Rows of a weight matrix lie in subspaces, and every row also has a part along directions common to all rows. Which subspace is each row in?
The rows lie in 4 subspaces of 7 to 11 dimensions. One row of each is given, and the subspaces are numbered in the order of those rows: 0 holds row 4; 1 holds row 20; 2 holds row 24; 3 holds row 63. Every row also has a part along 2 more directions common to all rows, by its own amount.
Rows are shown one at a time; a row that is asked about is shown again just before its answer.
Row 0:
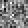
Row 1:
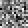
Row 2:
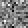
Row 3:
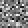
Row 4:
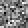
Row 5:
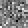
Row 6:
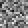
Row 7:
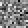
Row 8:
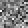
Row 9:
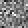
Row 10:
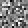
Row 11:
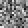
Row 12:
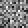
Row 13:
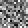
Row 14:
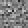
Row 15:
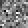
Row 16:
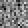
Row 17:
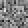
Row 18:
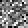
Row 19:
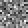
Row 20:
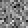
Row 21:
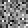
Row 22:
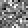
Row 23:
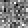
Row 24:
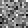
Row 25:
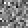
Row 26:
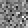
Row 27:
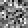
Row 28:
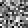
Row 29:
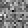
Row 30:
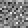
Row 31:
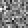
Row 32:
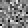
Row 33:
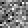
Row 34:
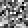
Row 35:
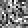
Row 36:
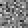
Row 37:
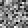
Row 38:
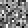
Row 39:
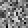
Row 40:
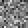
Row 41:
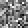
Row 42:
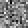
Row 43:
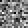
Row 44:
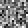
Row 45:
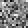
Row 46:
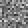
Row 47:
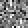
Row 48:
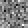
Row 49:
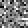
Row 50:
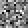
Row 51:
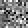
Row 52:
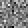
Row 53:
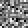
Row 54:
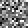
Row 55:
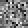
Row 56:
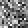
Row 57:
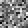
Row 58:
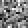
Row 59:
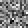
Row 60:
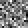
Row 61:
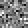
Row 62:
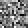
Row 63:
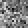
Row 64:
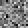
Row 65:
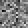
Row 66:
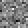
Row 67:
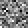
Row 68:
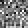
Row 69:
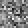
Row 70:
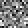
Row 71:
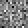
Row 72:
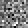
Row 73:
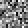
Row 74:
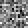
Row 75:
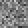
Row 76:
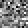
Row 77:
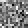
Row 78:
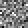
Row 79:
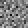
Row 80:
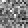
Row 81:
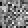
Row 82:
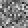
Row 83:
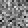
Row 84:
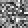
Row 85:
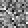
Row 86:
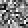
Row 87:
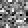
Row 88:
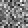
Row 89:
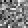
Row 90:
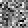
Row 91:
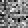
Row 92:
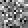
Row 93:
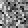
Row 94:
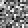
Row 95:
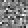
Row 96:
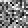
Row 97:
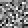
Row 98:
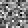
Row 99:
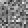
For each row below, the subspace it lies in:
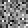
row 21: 0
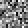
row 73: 0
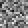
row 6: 3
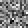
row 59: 1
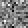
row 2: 2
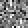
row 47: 1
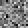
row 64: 1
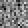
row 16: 0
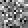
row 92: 0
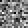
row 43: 3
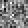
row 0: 1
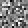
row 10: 2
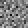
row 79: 0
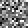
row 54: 2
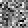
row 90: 3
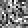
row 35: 1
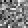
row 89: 3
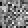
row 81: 2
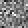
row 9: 2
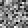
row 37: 3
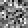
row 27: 0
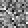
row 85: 3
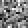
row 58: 3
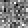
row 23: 1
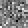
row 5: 1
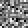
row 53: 2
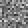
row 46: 0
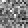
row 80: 0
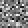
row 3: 0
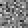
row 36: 3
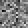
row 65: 3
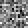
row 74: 3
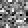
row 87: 3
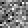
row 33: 3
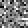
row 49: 0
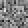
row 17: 1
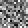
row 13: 1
